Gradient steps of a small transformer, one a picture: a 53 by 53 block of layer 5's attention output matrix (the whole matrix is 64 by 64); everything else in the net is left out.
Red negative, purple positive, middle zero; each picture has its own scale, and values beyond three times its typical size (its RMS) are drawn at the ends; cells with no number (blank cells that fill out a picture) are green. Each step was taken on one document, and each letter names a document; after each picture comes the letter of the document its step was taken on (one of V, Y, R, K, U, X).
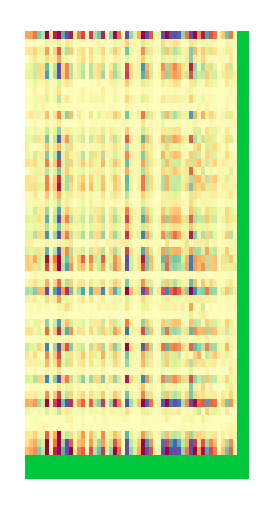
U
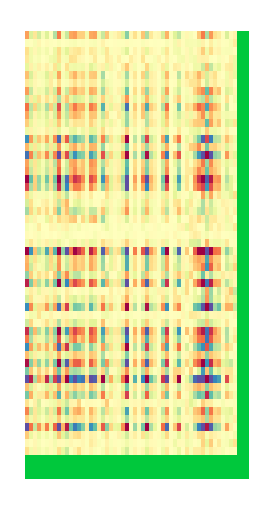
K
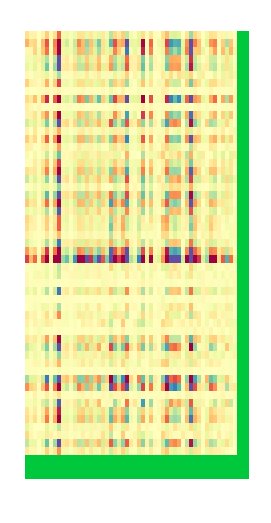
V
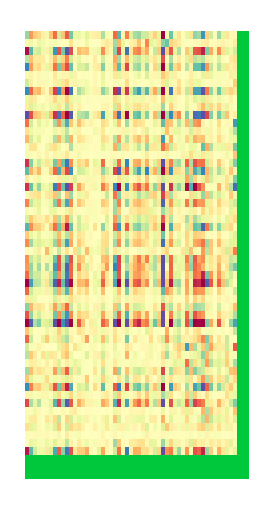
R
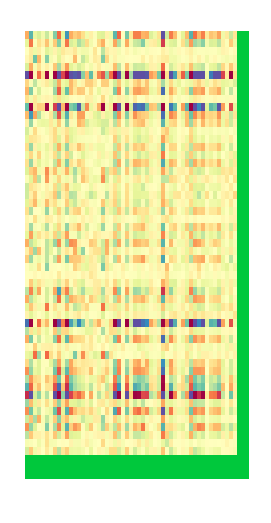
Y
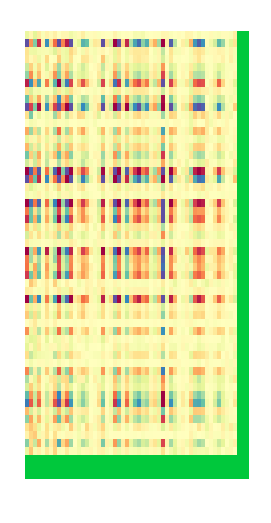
R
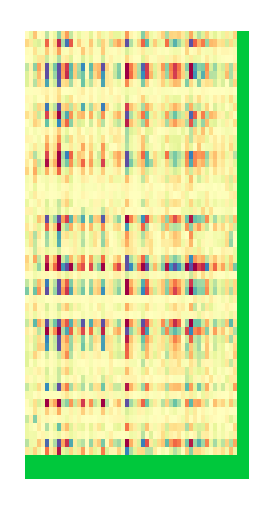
U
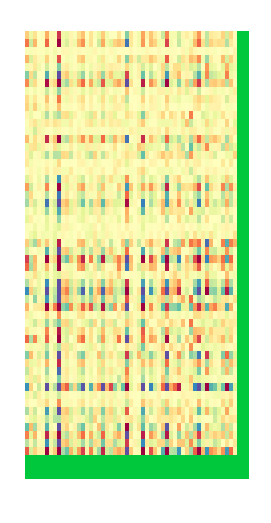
U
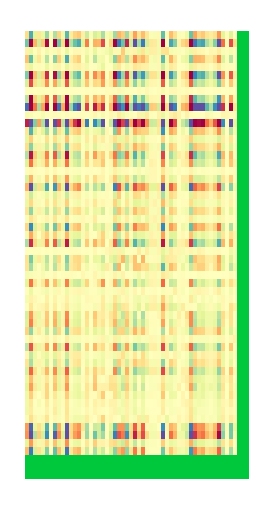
Y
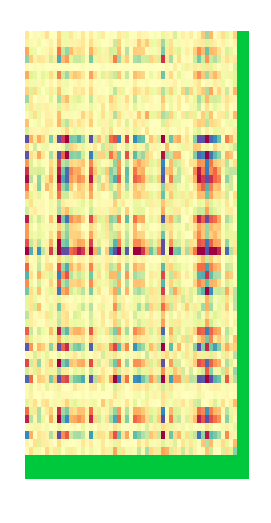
K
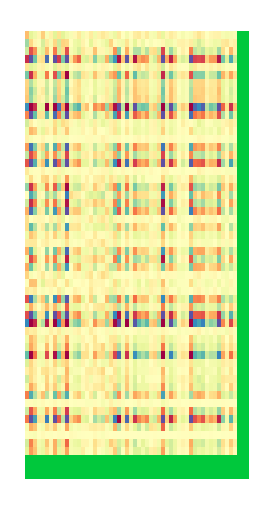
Y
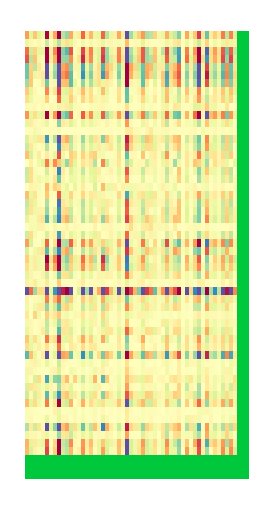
U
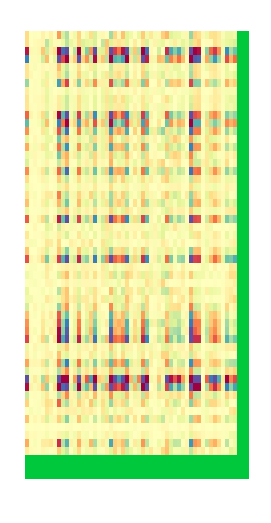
V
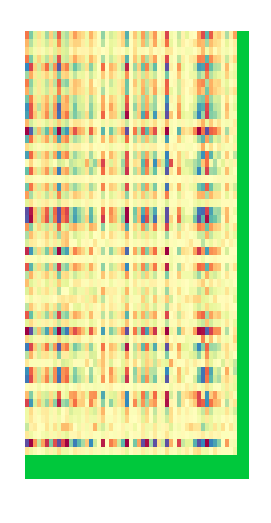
K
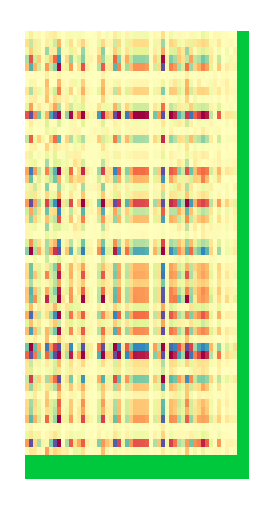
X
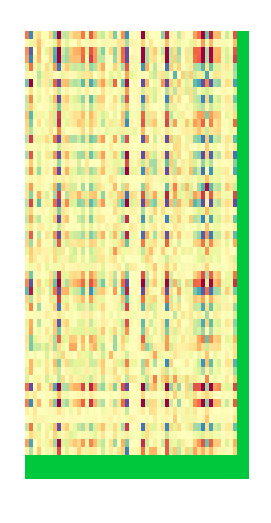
K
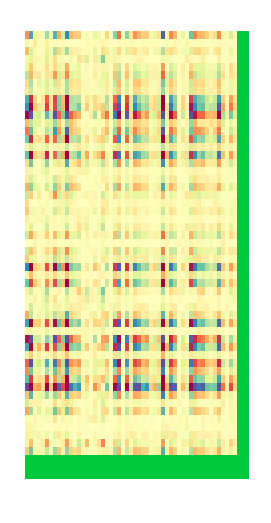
Y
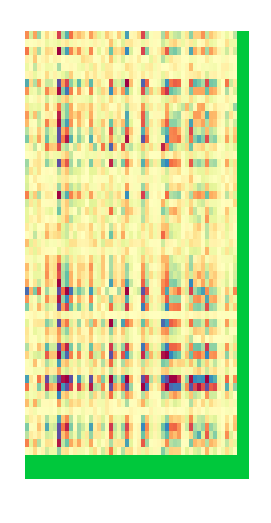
U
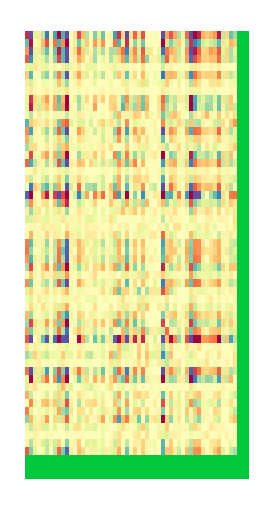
Y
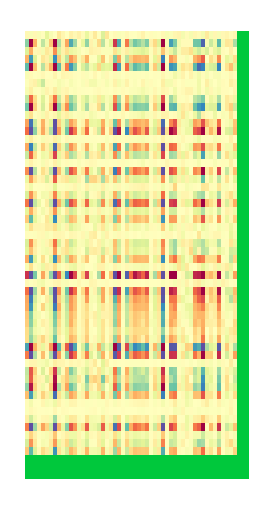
R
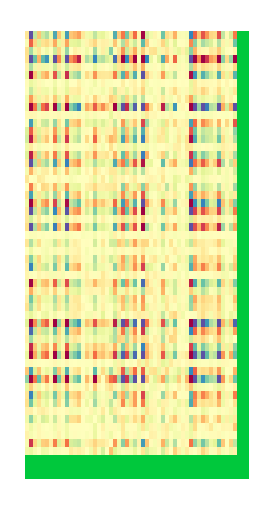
Y
